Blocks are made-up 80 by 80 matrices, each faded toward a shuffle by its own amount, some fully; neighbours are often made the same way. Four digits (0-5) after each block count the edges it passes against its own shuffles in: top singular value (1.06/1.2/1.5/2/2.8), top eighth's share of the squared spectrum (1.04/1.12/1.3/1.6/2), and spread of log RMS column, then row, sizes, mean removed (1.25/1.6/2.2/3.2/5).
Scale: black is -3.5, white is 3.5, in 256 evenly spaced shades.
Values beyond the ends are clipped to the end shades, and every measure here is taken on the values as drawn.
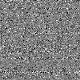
1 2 0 3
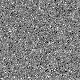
0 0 0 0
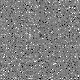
3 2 1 1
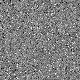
2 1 0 0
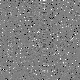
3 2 0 0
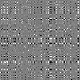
5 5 4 3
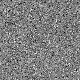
0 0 1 0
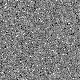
0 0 0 0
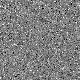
0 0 0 0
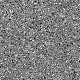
0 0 0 0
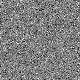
0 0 0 0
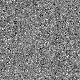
0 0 1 0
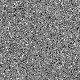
0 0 1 0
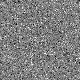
0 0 0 0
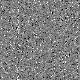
1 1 2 0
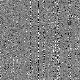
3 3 3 0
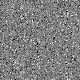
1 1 1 0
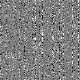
2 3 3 0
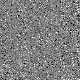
1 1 2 0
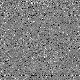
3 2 0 2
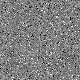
1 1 0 1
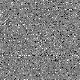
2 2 0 2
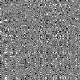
4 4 2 2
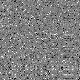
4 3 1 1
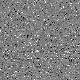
3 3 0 1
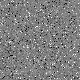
2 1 0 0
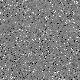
1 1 0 0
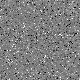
1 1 0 1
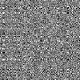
4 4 2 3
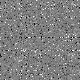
2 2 1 2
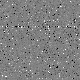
2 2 0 1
